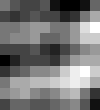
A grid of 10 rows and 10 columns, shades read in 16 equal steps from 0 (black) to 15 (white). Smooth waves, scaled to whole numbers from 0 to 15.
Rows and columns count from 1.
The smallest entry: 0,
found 3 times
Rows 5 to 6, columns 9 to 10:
8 9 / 10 10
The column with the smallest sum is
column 1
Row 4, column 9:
12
